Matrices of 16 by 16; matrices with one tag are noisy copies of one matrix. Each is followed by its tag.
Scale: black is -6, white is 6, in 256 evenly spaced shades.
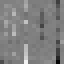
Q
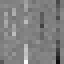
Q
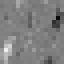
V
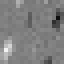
V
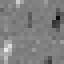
V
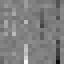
Q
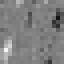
V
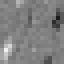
V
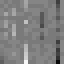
Q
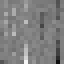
Q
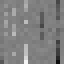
Q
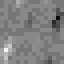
V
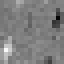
V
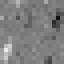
V
